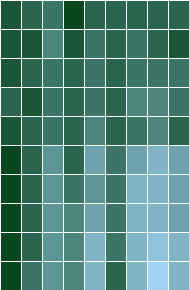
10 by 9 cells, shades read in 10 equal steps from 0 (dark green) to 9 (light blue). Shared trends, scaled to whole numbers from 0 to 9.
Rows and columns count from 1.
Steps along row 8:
up up down up down up same down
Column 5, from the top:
2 3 3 3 4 6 5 6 7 7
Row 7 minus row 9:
0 0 0 -1 -2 0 0 -1 -1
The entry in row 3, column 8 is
3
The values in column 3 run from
3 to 5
